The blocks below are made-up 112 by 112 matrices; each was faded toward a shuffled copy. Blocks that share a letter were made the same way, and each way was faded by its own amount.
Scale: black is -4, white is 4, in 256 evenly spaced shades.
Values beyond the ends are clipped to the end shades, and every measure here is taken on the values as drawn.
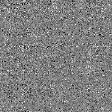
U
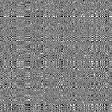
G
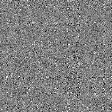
U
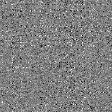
U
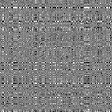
G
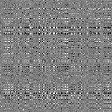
G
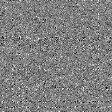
U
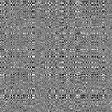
G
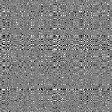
G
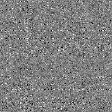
U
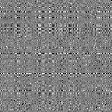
G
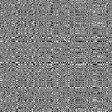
G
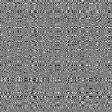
G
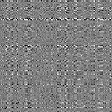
G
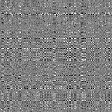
G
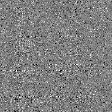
U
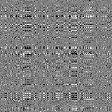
G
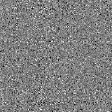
U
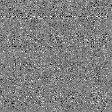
U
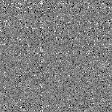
U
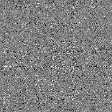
U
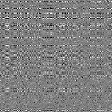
G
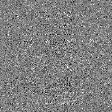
U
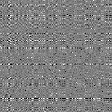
G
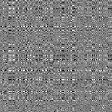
G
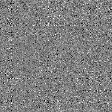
U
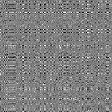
G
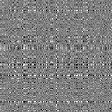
G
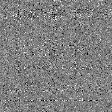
U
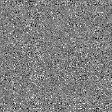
U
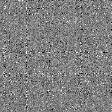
U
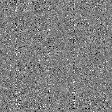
U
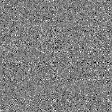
U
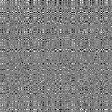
G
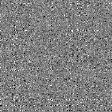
U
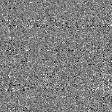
U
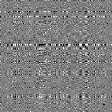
G
